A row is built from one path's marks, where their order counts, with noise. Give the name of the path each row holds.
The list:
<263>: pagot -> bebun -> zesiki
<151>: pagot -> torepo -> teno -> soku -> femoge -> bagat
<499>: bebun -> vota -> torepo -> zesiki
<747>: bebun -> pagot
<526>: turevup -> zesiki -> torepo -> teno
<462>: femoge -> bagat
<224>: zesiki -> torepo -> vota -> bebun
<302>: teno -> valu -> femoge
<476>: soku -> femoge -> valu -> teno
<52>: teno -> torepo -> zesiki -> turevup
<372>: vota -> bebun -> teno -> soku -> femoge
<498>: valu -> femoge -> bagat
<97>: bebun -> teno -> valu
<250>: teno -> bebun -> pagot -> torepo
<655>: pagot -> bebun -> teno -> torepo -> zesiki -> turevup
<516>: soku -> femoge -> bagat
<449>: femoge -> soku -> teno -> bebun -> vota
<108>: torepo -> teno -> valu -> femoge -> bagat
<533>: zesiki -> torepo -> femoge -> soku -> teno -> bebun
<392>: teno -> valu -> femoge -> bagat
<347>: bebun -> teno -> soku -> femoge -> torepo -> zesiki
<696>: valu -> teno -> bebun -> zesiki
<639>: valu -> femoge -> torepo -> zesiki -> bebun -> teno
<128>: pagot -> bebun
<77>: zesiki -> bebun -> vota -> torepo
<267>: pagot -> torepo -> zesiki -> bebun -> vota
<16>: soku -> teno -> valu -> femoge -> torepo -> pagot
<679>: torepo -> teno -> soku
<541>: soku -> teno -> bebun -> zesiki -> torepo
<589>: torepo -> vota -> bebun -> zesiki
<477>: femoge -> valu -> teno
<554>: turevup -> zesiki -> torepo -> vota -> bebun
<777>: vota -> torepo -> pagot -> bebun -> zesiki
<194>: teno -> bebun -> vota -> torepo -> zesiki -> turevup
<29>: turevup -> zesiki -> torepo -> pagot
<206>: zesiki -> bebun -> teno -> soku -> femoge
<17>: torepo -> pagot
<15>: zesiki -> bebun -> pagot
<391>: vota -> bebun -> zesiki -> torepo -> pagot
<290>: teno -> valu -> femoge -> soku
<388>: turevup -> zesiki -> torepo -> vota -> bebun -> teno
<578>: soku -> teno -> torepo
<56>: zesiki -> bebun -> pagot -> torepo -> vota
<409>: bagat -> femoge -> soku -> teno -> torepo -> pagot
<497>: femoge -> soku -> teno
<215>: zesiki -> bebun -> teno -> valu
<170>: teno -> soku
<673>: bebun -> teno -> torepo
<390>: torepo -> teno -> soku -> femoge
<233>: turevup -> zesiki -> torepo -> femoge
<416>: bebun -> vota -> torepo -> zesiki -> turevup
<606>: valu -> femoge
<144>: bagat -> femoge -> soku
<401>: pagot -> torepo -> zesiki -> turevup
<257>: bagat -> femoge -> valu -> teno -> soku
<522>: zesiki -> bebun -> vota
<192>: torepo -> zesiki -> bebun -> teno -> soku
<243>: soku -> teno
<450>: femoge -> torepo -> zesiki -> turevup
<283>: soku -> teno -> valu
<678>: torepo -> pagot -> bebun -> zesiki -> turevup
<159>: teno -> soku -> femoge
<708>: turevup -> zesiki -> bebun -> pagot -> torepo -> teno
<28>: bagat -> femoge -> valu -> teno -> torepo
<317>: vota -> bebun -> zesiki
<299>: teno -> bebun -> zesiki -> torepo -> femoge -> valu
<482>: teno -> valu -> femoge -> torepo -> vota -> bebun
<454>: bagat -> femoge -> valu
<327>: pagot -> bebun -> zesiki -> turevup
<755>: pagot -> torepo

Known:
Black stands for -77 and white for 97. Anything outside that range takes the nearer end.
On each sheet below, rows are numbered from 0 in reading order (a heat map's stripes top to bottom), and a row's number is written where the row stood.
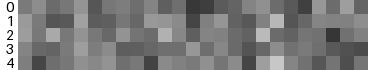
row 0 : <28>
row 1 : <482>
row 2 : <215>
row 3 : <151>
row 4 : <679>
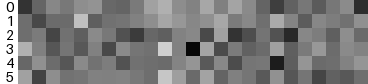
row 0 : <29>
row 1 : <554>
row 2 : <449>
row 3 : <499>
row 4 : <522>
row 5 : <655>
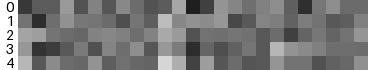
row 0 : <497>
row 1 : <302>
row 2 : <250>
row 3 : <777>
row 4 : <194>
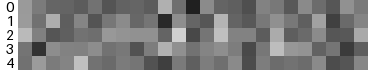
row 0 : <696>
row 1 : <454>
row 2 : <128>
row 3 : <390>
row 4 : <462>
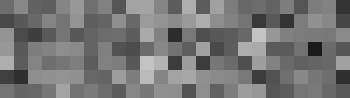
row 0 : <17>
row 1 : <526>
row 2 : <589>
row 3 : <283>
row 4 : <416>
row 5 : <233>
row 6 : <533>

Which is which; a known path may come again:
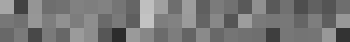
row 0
<655>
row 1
<192>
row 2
<409>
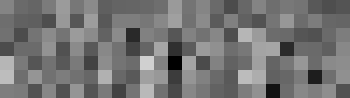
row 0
<151>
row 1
<267>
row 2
<170>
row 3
<243>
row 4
<499>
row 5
<97>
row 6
<347>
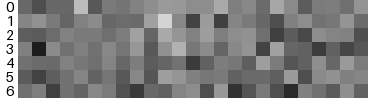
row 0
<554>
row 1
<391>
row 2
<708>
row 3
<401>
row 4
<257>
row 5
<388>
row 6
<449>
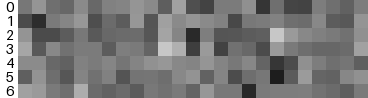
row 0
<755>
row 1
<606>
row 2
<589>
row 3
<416>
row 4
<56>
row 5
<522>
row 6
<108>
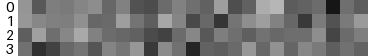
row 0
<283>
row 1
<673>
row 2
<516>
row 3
<263>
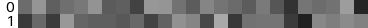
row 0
<16>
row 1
<476>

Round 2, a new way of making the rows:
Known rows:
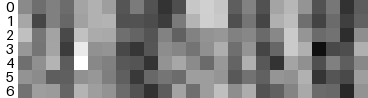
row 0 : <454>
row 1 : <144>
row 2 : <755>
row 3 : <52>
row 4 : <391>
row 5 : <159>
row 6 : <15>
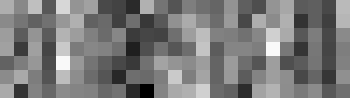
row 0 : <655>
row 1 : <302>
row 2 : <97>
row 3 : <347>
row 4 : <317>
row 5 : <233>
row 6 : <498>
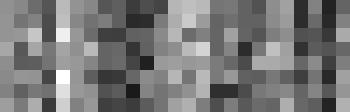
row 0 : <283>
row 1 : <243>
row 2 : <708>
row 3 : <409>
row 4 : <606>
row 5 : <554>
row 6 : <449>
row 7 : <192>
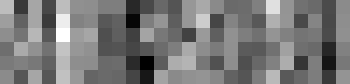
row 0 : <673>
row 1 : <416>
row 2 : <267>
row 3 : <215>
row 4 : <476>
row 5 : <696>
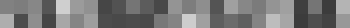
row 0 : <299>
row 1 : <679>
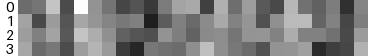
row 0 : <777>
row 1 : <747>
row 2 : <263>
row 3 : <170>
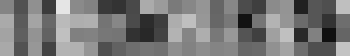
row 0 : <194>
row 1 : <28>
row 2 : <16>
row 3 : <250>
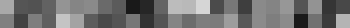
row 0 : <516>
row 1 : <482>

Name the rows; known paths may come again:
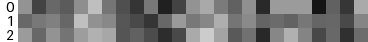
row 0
<290>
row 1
<522>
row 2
<257>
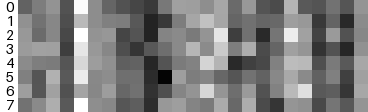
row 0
<317>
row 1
<243>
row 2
<450>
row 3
<29>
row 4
<497>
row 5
<639>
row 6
<17>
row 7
<391>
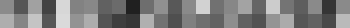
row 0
<499>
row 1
<655>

